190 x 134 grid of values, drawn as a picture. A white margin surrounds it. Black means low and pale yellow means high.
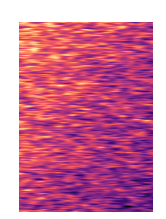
The values follow a bell shape. The field climbs toward the top left. The top left is the ninth with the highest average. The halves do not mirror each other.
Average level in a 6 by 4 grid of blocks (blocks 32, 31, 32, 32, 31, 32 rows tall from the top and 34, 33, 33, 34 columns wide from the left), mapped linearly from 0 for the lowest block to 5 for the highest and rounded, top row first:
5 4 3 2
4 4 2 2
4 3 2 2
3 2 2 1
3 2 1 1
2 1 1 0
